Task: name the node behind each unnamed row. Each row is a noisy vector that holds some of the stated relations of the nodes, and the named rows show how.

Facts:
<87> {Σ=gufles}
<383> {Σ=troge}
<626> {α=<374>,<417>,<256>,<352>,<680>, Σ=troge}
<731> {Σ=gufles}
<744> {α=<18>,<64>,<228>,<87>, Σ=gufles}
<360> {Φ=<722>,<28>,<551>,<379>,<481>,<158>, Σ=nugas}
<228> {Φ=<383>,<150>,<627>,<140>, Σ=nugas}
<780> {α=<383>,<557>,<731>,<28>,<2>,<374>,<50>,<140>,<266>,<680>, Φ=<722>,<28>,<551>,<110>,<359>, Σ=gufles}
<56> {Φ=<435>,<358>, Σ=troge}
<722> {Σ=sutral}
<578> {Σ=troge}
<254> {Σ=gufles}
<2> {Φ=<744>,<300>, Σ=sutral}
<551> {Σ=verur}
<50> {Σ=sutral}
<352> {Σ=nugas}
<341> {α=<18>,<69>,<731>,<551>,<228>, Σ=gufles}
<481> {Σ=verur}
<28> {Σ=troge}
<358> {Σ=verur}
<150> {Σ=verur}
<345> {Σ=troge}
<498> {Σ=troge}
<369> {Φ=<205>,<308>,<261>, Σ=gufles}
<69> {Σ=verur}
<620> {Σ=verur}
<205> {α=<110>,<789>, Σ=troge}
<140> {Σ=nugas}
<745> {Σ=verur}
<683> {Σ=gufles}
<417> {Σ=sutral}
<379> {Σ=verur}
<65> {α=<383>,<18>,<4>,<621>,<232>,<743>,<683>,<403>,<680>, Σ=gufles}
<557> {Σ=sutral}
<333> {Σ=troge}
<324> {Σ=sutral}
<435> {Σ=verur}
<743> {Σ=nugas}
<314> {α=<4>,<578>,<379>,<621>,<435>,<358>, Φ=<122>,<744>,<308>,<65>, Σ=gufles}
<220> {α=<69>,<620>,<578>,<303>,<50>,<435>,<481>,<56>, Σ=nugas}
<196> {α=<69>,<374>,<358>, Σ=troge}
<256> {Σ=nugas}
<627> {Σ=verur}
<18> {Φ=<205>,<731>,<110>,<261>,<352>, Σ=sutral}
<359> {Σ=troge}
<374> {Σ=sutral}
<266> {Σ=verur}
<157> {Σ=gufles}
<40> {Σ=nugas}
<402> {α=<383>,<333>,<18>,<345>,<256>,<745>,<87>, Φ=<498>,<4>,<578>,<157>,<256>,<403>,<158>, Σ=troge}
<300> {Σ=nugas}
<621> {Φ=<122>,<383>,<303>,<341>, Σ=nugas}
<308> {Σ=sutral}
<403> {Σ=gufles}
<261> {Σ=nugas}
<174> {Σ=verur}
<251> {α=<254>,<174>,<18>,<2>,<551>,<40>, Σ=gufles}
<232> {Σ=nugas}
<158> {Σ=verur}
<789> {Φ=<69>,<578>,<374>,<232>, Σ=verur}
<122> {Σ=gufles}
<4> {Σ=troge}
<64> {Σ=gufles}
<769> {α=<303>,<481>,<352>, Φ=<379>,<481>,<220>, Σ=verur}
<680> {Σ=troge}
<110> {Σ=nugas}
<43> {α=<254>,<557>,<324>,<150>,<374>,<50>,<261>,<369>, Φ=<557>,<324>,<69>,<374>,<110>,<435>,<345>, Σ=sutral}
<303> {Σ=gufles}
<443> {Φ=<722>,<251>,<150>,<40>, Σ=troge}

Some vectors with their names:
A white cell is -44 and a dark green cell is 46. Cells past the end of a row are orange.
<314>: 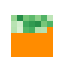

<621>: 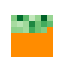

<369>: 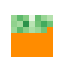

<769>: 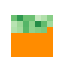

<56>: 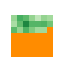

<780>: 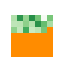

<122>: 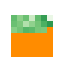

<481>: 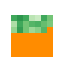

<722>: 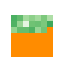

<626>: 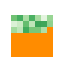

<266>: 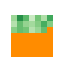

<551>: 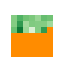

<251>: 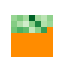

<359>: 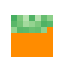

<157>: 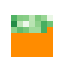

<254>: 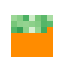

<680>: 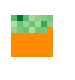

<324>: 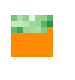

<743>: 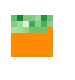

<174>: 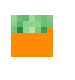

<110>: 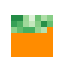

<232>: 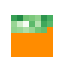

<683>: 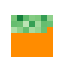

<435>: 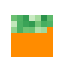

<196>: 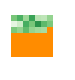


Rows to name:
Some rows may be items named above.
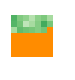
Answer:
<158>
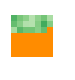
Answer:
<158>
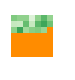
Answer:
<261>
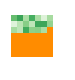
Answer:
<626>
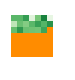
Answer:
<303>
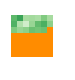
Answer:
<360>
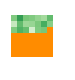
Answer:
<28>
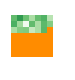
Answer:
<403>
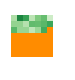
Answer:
<2>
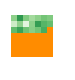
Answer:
<140>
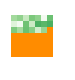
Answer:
<43>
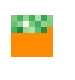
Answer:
<40>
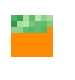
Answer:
<443>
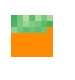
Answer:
<359>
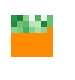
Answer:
<789>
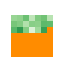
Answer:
<254>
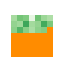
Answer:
<369>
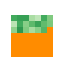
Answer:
<481>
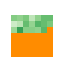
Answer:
<150>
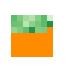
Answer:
<308>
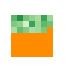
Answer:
<4>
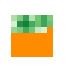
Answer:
<358>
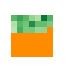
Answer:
<379>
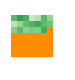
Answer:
<620>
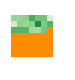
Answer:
<341>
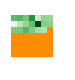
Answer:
<220>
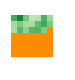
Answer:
<352>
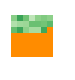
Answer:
<50>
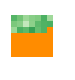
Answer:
<627>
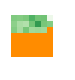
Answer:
<744>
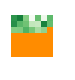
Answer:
<789>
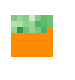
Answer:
<150>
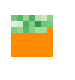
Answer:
<196>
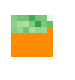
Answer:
<744>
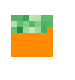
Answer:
<69>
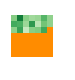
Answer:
<18>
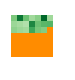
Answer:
<621>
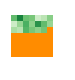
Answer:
<769>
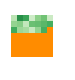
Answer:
<2>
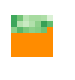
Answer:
<498>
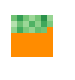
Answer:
<383>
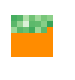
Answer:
<722>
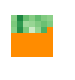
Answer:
<731>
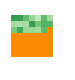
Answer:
<578>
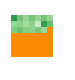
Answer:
<345>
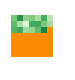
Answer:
<228>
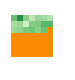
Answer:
<417>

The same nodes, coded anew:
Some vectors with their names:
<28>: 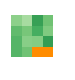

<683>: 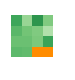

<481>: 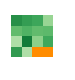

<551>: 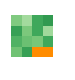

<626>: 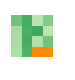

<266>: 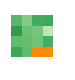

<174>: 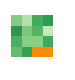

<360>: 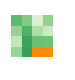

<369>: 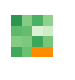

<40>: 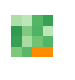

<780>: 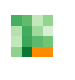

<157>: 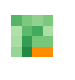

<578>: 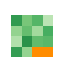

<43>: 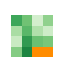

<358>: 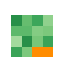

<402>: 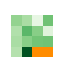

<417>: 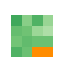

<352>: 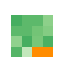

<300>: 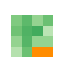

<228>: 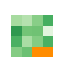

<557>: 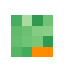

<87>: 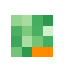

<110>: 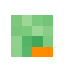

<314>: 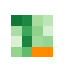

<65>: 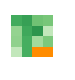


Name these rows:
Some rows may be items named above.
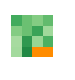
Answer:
<158>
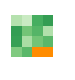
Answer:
<40>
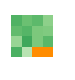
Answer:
<352>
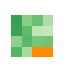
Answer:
<621>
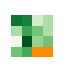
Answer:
<769>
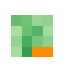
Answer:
<359>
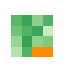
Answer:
<627>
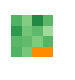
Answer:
<150>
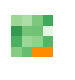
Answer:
<228>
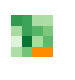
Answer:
<220>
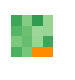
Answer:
<50>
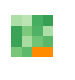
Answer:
<40>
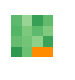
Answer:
<324>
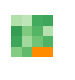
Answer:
<40>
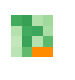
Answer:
<196>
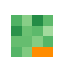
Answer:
<150>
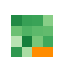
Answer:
<481>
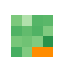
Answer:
<232>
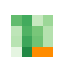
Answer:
<205>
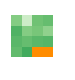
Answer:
<256>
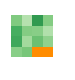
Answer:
<383>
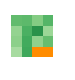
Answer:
<722>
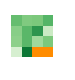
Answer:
<251>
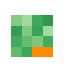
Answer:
<551>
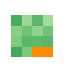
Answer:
<4>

